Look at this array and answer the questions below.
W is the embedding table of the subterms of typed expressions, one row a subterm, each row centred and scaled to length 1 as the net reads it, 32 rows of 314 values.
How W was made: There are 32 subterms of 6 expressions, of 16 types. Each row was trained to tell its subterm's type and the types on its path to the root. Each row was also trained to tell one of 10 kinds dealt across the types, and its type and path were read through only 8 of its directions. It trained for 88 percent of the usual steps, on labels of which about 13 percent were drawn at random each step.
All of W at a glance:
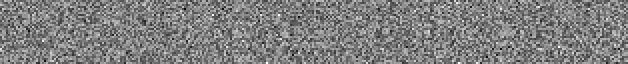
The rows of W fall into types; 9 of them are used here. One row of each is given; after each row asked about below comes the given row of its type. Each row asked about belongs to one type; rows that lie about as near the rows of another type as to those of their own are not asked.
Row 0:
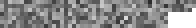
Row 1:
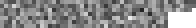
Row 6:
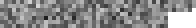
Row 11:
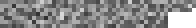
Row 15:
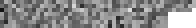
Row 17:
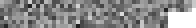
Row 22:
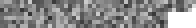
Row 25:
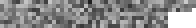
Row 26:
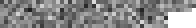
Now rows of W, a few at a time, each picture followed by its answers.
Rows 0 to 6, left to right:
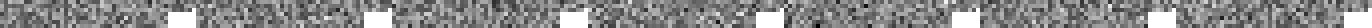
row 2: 25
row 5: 15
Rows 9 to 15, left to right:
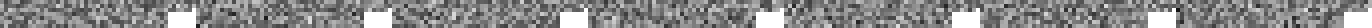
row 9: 0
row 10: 26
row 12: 17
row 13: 1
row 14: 6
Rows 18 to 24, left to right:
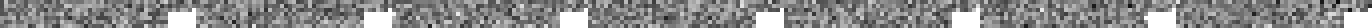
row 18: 22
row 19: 26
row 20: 1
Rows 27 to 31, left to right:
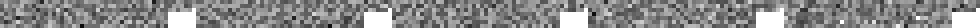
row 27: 25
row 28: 11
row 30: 17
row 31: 0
